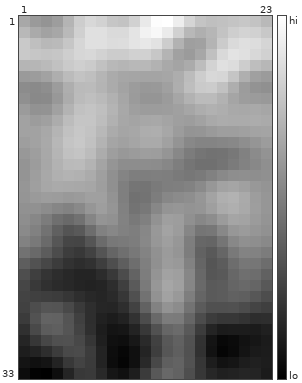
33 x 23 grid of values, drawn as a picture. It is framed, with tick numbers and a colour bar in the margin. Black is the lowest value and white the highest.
Slope: up to the top. Ninth with the lowest average: bottom left. Odd rows or columns: none. Lone odd cells: none. Stripes: none. Grain: blotchy. Average level on the scale: 50%.
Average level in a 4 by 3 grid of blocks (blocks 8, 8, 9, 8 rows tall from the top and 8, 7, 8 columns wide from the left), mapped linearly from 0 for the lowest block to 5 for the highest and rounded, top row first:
5 5 5 | 4 4 3 | 2 3 3 | 0 1 0
